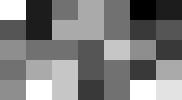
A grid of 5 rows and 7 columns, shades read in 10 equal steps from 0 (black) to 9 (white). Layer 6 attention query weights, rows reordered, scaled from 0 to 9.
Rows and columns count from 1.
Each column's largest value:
9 9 7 6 7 9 8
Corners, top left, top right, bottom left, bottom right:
9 1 5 8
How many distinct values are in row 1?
5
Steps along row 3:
down same down up down down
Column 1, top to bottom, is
9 3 5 4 5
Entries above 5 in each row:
2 2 1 3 4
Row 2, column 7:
3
